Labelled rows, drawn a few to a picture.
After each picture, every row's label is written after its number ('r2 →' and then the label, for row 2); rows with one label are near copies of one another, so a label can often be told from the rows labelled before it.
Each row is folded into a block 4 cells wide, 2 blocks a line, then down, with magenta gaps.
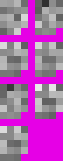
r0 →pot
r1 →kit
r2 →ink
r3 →ink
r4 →kit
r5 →ink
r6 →ink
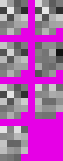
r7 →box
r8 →box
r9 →box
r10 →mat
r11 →box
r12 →ink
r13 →ink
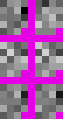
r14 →mat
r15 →kit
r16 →box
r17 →box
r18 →mat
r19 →mat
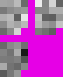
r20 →pot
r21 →ink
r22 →mat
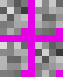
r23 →box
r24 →ink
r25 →ink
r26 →box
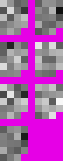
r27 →box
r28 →mat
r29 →kit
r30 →ink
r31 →box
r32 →pot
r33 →mat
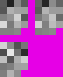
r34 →kit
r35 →kit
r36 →box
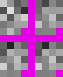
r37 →box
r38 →kit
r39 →kit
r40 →kit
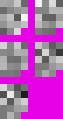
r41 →pot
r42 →ink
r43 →ink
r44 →box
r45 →box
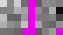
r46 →ink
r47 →mat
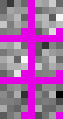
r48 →kit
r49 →pot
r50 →pot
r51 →kit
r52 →mat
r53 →mat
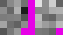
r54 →mat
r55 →ink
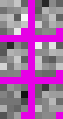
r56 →pot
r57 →kit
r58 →kit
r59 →ink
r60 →mat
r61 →kit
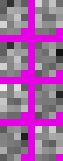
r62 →kit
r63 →ink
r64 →kit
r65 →mat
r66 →ink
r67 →mat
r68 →mat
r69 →ink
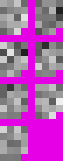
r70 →pot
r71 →mat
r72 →box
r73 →kit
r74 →kit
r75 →pot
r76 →ink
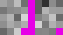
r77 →pot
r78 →kit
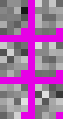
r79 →mat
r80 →ink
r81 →box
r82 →ink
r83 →pot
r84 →box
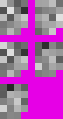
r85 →box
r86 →pot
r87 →box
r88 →kit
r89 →kit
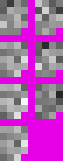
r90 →kit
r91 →box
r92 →pot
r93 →kit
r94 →pot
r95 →mat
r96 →pot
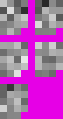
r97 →box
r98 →kit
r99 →pot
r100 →ink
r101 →kit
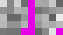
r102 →ink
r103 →pot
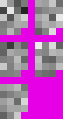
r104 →box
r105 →pot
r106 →kit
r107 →ink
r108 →pot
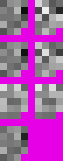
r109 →mat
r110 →box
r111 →mat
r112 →box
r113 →ink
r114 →ink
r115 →mat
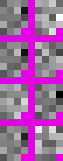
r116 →mat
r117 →pot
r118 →mat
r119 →box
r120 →pot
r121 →mat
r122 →mat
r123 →ink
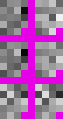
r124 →mat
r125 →pot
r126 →mat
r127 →pot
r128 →box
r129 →box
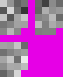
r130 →box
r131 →kit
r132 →pot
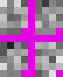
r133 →ink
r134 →kit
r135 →kit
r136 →pot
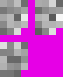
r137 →pot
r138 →pot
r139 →ink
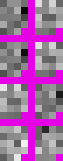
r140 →mat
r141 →ink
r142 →mat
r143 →ink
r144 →ink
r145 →mat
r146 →pot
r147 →kit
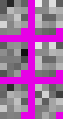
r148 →kit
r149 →ink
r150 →mat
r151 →ink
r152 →kit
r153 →box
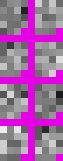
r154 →mat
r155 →ink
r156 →kit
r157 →pot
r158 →box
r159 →mat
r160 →ink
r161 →kit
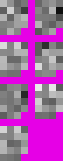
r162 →box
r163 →mat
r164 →ink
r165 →kit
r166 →mat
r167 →ink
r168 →ink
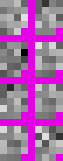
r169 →pot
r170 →kit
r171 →mat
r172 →ink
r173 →kit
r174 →ink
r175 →ink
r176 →box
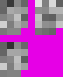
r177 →kit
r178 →ink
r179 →kit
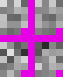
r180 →ink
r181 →ink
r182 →box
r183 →kit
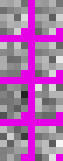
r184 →pot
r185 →pot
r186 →ink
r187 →pot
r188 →mat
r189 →ink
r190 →box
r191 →pot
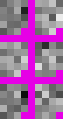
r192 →mat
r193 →pot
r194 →pot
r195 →kit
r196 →mat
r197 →box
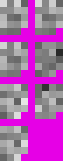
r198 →ink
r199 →ink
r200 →ink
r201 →mat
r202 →pot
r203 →kit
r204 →pot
